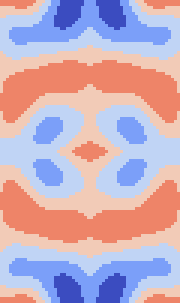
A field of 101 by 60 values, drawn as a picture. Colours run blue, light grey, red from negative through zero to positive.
It mirrors both left to right and top to bottom. There is no overall slope. On average the colour sits 50% of the way up the scale.
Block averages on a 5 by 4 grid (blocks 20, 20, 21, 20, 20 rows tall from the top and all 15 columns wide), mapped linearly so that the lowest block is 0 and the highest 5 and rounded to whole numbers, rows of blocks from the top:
2 0 0 2 / 5 4 4 5 / 2 2 2 2 / 5 4 4 5 / 2 0 0 2
